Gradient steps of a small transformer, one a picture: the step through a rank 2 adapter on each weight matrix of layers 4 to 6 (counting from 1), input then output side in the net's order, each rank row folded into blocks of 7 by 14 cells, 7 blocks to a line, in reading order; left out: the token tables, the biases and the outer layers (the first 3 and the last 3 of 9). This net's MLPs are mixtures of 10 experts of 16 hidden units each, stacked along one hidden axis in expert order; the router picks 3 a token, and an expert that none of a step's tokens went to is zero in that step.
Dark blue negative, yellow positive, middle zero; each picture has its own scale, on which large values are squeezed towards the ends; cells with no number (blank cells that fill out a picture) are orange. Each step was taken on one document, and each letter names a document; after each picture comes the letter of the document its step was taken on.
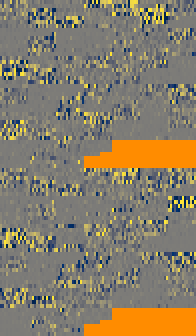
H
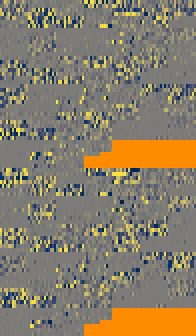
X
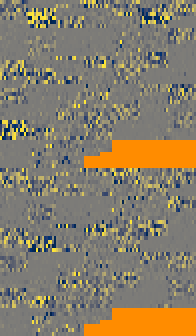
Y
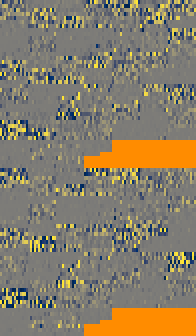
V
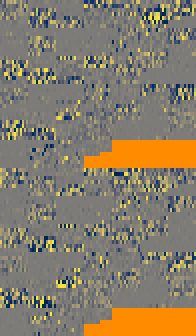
Y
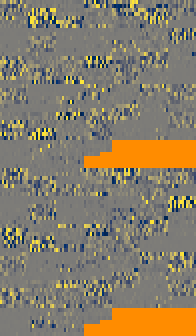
V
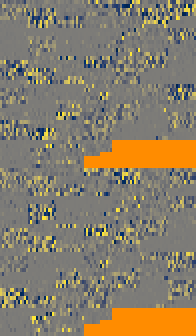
Y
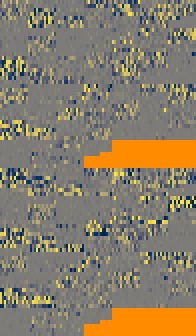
H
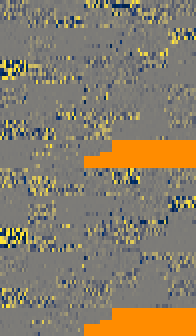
X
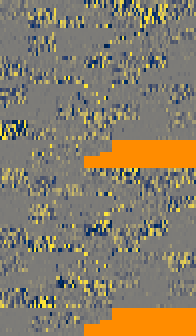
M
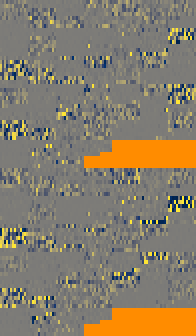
Y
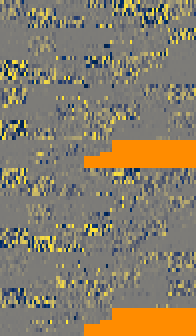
M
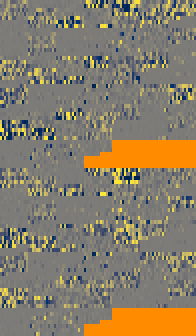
X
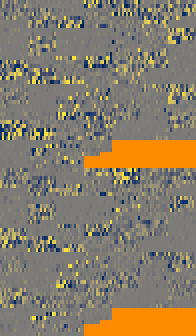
Y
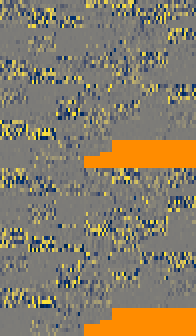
H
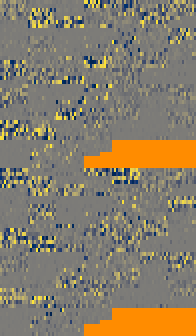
X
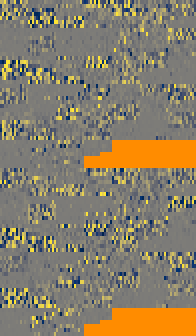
H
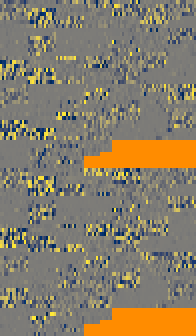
Y
